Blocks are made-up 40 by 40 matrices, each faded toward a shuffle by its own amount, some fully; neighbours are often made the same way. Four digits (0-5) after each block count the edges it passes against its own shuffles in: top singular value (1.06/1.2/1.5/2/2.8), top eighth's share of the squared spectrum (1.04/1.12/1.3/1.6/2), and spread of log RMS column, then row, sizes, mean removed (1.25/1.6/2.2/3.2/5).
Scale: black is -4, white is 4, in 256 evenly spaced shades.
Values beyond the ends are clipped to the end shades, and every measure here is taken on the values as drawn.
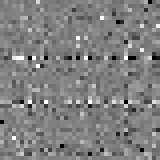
4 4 1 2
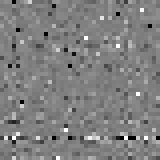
3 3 0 1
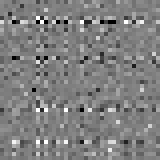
4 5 2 2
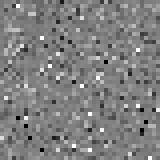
0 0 0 0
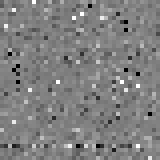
2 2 0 0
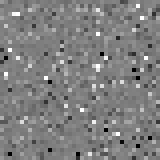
0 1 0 0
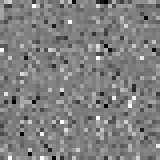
2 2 0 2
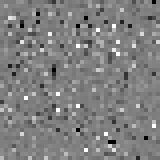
1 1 0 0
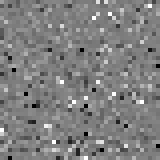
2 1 0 0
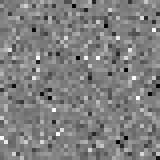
1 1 0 0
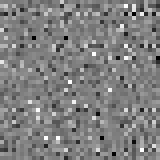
3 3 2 1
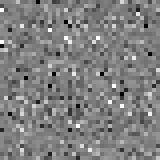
2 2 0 1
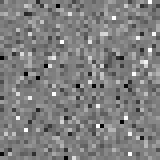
1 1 0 0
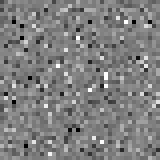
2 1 0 1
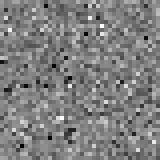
0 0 0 0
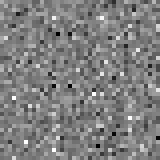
0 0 0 0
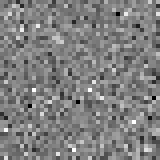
0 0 0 0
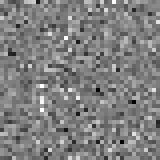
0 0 0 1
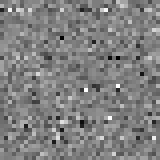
1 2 0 2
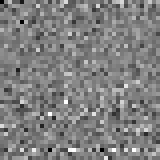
2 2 0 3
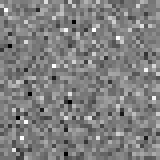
0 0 0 0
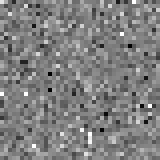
0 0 0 0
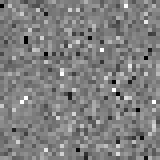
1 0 0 0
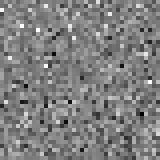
2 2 0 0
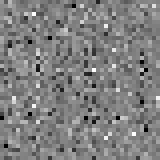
3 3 1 0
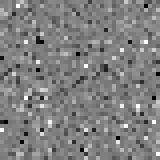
1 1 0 0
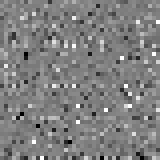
2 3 0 1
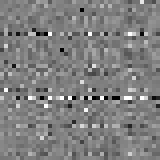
4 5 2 2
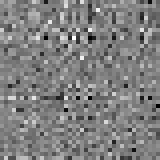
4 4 1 2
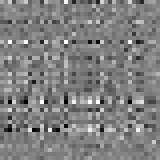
4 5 2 3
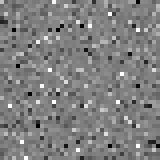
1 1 0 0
